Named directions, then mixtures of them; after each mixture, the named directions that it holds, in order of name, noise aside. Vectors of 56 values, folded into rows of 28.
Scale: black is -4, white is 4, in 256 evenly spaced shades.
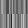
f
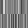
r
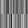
f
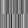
f, r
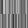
f, r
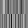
f, r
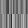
f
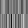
f, r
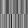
f, r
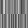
r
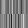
f, r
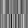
f, r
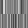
r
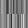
f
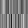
f, r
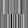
f, r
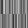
f, r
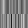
f, r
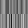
f, r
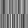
f, r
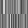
r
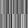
f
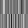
f, r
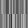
f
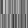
f, r
